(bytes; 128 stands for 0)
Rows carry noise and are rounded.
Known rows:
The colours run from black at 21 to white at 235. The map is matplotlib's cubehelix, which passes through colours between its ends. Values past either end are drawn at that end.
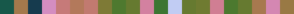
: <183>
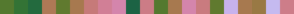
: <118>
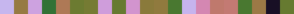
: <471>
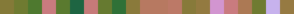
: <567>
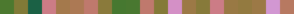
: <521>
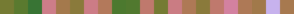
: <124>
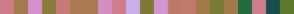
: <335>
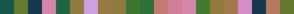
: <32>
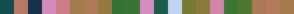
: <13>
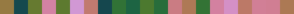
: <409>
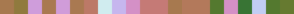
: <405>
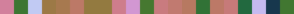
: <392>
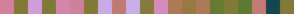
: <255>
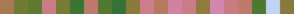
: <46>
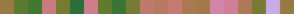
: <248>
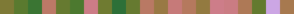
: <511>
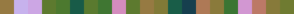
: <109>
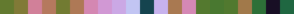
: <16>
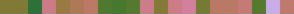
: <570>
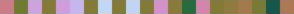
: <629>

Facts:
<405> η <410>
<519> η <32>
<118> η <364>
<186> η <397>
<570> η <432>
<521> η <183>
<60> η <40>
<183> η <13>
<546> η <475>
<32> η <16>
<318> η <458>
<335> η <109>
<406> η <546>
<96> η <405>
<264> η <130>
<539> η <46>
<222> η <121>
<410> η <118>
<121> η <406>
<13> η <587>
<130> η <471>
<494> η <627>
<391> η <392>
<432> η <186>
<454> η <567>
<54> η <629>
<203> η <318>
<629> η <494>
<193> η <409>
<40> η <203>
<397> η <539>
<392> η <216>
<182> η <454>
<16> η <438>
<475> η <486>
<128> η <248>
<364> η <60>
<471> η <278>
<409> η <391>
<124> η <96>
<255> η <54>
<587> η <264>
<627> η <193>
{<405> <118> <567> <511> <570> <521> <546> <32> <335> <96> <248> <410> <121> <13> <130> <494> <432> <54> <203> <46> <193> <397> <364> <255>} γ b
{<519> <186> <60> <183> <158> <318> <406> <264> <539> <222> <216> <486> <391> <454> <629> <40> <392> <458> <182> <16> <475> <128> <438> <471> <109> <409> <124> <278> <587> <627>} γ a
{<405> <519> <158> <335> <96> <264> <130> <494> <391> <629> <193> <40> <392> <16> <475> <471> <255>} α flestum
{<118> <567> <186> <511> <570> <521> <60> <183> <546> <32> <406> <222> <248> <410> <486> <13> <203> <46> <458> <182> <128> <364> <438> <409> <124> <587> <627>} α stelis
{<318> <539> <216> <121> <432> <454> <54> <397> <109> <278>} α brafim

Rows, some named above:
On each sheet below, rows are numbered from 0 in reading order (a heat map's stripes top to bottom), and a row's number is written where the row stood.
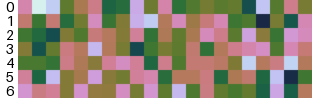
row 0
<397>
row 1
<40>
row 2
<364>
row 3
<627>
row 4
<410>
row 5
<391>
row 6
<475>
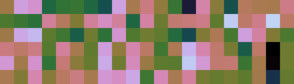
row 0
<318>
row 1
<410>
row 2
<216>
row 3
<264>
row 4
<130>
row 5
<519>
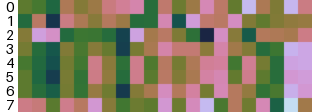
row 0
<118>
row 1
<587>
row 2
<318>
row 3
<203>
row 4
<60>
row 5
<60>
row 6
<203>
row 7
<186>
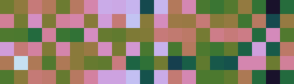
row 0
<16>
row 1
<255>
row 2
<438>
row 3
<475>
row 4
<121>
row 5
<16>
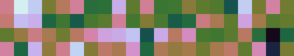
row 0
<397>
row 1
<278>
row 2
<16>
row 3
<193>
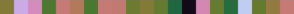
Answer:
<54>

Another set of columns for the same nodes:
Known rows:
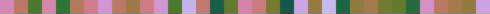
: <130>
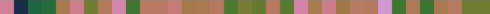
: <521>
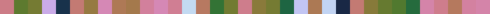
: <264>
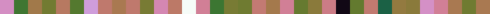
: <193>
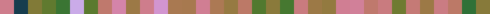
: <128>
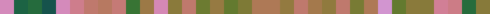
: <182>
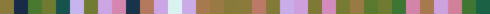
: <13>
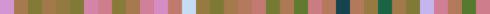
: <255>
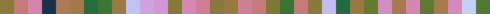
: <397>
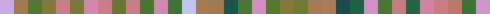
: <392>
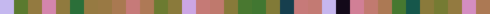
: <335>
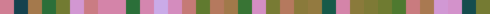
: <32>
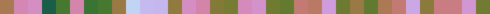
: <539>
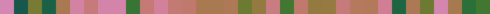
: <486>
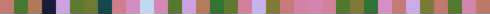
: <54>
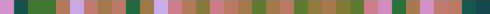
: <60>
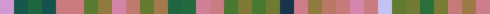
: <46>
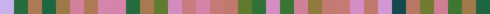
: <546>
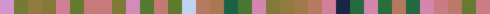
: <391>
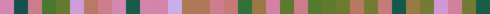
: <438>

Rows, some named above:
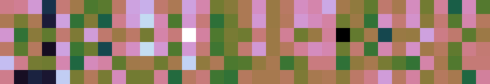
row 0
<121>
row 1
<54>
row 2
<193>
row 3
<54>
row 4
<475>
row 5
<627>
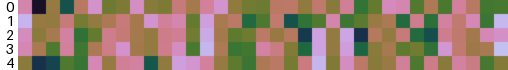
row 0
<409>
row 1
<16>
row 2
<471>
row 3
<130>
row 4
<587>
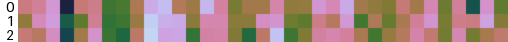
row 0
<121>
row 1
<539>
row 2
<216>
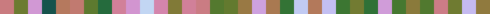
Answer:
<278>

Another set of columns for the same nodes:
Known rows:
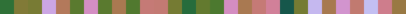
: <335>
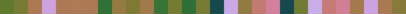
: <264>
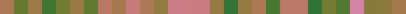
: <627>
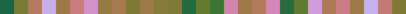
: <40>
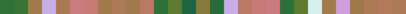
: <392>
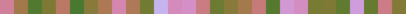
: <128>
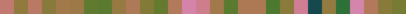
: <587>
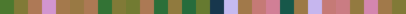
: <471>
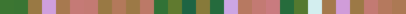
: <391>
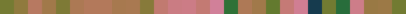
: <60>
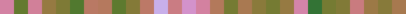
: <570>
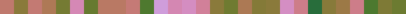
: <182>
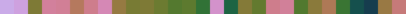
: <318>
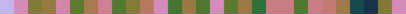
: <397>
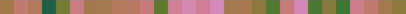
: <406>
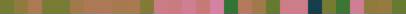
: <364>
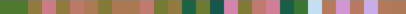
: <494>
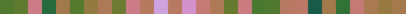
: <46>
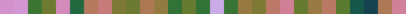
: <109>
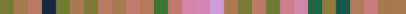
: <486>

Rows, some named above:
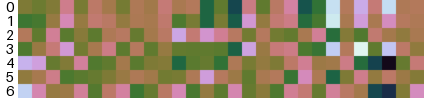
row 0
<255>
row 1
<193>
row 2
<186>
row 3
<519>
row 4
<278>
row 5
<32>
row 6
<432>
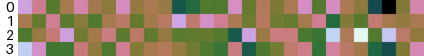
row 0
<216>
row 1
<186>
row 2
<519>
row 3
<54>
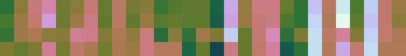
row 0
<16>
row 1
<519>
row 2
<475>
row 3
<255>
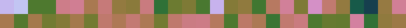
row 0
<121>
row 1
<409>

